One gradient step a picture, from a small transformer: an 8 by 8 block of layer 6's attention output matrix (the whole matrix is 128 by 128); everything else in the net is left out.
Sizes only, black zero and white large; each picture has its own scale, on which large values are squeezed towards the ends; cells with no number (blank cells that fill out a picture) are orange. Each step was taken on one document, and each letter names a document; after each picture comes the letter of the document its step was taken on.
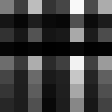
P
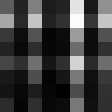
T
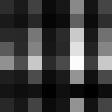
T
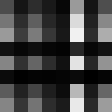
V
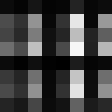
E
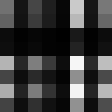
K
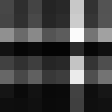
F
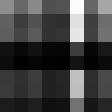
F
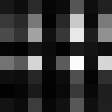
E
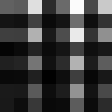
P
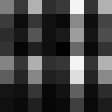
P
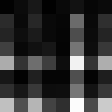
V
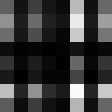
K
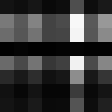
F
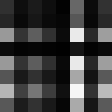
K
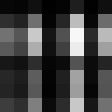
E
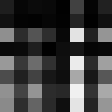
K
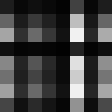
K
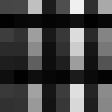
P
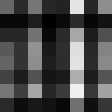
P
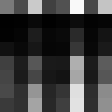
P
